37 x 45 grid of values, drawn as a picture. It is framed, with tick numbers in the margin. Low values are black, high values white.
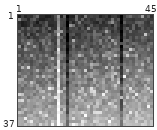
Columns 14, 17 and 35 differ from the columns beside them. No regular stripes run through it. Values rise toward the bottom. Overall the values sit about 50% of the way up the scale.
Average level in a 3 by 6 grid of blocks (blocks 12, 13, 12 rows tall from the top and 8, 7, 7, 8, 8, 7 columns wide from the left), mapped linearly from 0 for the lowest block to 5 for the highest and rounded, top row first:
010101 / 232333 / 454545
